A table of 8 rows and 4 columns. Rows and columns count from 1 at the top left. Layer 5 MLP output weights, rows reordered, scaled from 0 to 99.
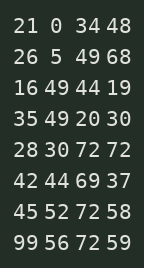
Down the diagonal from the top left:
21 5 44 30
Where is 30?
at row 4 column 4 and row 5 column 2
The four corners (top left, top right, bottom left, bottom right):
21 48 99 59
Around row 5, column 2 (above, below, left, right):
49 44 28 72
